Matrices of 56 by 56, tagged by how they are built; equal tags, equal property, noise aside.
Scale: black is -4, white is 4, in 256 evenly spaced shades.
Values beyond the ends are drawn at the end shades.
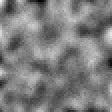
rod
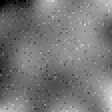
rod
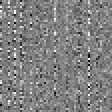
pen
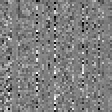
pen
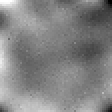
rod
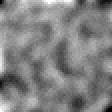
rod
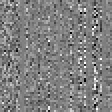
pen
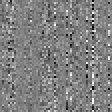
pen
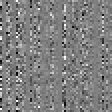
pen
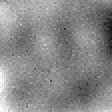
rod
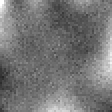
rod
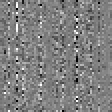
pen
